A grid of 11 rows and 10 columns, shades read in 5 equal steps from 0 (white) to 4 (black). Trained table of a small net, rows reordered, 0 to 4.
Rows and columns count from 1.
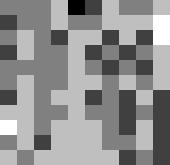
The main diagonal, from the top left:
2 2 2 2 1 1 2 3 1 3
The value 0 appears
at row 2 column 10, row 3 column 10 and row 9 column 1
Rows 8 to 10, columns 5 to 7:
1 2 2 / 1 1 2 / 1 1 2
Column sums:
21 15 22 17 15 20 21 24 20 19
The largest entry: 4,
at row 1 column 5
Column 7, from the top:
1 1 3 2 3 2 2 2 2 2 1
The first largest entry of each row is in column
5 1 4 1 7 1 1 8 8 3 8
